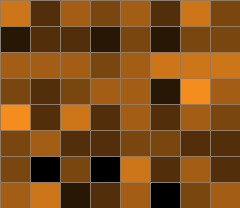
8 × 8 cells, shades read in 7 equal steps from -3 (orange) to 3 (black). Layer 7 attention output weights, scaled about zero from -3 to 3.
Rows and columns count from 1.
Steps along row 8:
down up down down up down down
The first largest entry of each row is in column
2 1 4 6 2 3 2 6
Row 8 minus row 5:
2 -3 4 0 0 2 1 -1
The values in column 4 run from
-1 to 3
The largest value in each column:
2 3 2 3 0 3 1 1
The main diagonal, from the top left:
-2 1 -1 -1 -1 0 -1 -1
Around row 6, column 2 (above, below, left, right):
1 3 0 1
